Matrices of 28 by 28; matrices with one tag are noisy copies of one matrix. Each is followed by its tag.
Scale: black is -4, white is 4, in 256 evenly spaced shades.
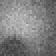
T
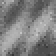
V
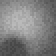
T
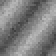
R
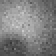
T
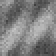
V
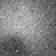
T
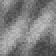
V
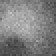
T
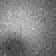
T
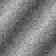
R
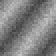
R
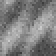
V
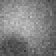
T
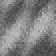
V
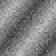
R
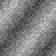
R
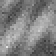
V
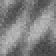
V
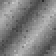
R
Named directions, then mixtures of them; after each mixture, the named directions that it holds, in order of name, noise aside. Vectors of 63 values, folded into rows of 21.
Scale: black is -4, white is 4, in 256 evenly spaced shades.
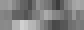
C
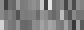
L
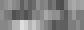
C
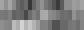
C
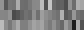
C, L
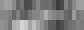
C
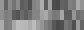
C, L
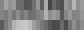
C, L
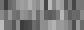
C, L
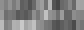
C, L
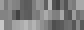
C, L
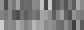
C, L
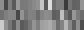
L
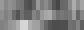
C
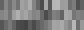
C, L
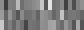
L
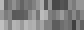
C, L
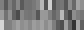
C, L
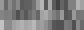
C, L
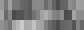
C, L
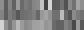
C, L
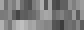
C, L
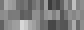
C, L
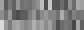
C, L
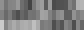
C, L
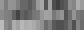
C, L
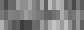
C, L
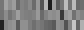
L
